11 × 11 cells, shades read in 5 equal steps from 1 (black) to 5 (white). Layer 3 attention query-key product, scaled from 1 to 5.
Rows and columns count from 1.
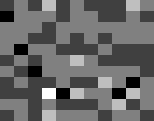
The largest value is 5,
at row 9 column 4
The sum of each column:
26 29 24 34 27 31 29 29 28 30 28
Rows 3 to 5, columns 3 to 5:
3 2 3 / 2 2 3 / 3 3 2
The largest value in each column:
3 3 3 5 3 4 3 4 4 4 3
